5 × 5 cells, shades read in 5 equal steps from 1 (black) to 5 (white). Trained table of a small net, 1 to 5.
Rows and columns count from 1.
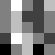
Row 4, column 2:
5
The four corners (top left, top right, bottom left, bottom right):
3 4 1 3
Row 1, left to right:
3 5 3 2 4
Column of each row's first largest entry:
2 2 2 2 3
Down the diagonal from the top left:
3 4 3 3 3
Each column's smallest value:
1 3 2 1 2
